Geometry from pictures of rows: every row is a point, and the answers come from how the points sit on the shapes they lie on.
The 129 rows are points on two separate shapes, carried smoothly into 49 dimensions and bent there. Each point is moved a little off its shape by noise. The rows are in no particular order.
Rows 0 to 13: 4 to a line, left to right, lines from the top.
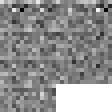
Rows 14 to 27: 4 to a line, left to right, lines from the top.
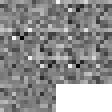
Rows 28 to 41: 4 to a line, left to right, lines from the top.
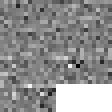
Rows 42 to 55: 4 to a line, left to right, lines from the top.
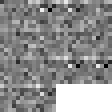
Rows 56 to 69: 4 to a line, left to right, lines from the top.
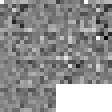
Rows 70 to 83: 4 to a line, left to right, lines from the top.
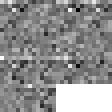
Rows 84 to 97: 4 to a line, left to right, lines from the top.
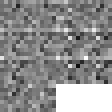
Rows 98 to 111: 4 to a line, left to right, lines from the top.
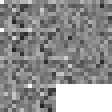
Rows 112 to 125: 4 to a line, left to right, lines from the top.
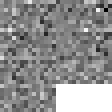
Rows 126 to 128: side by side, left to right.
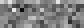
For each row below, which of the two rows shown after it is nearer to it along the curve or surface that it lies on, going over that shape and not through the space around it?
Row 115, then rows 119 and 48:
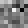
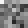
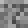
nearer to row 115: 119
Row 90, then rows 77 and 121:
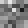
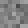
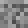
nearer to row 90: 77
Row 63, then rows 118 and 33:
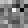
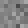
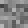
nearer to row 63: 33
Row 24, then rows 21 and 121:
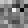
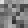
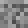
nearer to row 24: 21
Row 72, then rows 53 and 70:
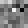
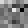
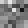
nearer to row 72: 70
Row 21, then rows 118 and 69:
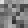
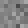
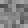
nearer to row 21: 118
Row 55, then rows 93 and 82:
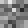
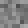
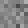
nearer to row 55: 93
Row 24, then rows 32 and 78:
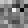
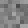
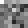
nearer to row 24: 78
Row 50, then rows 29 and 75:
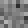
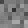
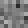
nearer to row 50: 75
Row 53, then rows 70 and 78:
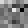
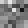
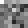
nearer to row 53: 78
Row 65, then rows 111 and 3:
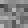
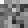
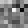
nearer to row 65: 3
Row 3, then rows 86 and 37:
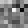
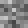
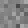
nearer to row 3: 86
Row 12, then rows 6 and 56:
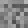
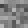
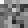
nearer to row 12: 56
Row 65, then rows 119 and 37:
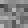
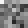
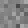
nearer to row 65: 37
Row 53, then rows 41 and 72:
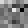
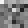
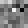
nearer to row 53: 41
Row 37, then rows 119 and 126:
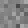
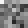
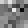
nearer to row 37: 119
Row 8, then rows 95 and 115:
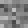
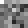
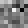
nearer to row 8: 115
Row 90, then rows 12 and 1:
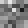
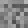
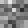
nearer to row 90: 1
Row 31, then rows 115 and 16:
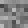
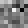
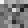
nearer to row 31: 115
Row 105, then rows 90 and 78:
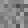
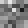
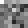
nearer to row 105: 78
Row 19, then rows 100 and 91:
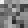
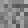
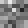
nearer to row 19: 100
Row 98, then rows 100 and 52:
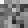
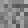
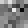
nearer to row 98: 100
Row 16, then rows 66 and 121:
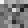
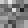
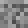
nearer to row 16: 121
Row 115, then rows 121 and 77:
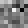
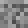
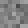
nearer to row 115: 121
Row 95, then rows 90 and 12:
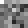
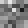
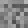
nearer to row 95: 12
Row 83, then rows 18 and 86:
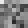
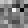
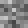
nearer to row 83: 18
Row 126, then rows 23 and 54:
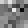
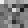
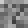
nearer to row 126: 23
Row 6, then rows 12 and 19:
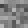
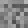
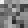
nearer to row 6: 12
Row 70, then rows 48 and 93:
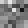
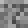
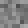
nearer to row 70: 93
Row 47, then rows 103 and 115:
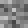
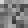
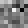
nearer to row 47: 115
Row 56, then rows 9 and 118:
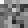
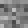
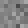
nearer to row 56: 118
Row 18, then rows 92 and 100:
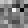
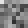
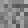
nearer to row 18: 92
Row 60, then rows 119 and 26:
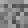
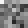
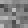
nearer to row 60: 119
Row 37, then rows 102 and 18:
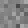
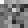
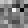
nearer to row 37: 102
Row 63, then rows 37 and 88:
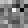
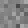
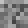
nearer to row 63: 88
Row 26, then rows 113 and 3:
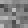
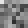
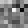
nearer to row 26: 3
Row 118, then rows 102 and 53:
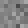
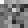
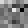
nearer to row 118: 102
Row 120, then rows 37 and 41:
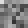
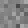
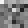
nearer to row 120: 41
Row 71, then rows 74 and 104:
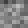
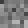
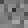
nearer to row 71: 74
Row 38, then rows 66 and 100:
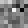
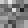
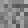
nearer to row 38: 66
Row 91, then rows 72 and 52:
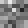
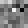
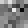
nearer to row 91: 52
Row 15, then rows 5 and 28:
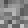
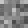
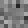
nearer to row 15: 5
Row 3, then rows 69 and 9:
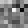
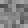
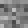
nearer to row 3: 9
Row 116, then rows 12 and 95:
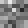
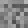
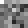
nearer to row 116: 95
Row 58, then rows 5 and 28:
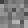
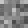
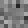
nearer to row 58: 28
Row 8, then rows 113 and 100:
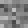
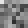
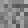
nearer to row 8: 100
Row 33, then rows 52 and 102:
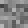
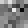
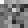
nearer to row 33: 52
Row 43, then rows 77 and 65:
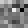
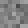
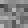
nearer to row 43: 65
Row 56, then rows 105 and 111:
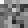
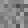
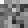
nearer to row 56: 111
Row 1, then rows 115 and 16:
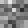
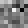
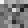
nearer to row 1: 115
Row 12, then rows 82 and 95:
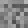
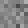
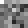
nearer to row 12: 82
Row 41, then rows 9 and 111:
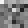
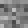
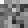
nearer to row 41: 111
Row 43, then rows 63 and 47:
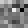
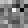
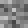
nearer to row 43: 63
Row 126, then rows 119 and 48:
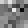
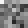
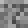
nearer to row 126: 119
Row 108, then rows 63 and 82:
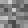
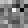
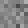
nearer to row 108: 63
